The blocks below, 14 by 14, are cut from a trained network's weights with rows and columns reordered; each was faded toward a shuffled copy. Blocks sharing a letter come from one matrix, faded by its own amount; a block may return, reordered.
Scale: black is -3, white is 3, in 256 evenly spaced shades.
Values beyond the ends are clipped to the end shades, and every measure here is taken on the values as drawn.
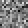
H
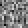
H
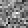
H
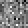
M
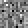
M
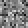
M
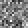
H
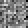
M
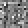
M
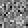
M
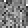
H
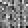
M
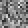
H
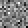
H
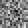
H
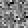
M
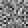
H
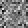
H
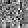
H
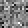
M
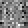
M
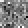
M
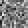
H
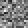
H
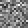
H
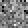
M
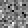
M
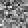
H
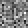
H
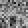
H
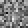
H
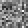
H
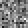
M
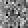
M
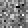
M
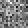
H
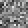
H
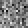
M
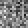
H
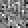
M
